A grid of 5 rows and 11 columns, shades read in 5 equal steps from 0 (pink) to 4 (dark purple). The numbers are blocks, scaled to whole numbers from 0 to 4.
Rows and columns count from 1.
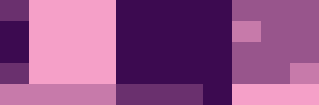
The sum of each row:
25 25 26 24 17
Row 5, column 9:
0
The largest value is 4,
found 19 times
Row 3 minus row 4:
1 0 0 0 0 0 0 0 0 0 1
